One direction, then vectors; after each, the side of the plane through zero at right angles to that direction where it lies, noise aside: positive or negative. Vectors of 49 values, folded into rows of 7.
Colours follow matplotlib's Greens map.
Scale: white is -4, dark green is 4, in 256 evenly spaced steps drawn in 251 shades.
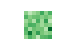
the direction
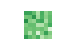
negative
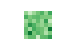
positive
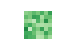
positive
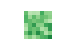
positive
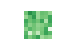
negative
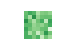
negative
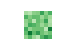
positive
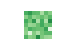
negative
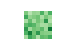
positive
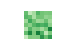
positive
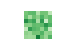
negative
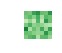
positive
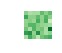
positive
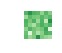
negative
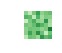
positive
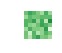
negative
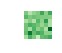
positive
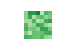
negative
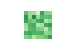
positive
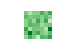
positive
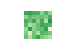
negative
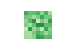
negative
